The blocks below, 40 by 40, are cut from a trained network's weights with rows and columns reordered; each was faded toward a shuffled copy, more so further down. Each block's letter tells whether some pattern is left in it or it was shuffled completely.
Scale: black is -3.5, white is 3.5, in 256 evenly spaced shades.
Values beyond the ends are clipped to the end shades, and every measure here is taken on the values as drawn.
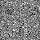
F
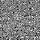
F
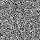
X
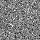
X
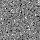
X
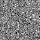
F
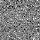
F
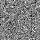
X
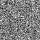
X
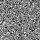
X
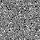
F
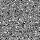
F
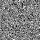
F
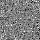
F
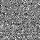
F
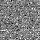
F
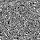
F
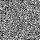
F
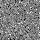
X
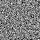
X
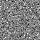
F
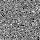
X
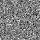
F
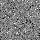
X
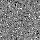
X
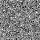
X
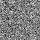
X
